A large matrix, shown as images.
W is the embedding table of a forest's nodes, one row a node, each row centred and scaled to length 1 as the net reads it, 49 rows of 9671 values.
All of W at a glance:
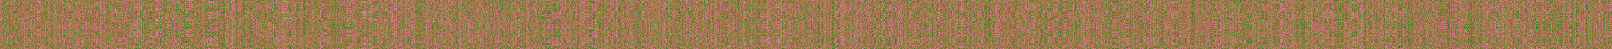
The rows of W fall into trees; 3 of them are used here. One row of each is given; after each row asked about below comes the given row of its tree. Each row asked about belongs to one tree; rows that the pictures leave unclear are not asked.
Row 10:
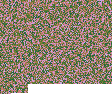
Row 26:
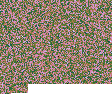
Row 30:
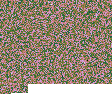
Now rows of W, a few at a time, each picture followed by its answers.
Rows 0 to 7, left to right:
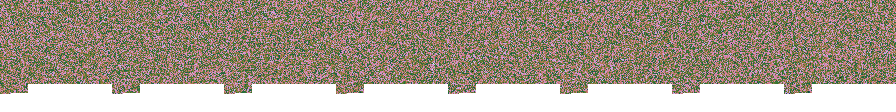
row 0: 10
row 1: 30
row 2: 30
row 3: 26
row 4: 10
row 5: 26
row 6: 10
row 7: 26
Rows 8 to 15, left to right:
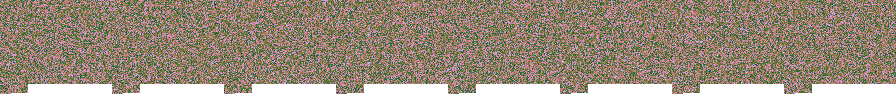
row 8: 10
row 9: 10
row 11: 30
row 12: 30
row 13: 30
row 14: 26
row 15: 30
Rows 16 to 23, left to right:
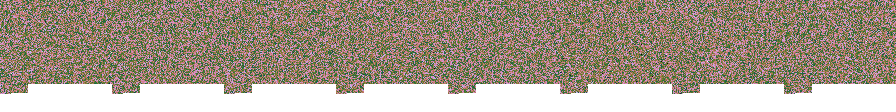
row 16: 26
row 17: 30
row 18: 30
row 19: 10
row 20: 10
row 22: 26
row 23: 10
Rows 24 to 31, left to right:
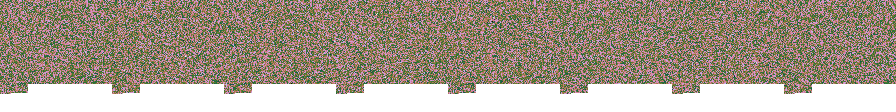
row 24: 26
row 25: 10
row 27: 26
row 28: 26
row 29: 10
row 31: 10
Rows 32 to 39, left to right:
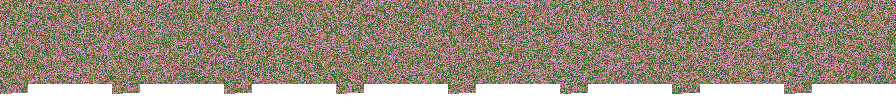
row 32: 10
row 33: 26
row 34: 10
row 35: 10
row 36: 10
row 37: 26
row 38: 30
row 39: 26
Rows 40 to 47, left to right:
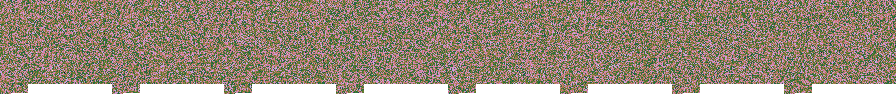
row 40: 26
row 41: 26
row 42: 26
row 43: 30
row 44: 30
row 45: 26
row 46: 10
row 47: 10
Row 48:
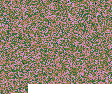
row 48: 30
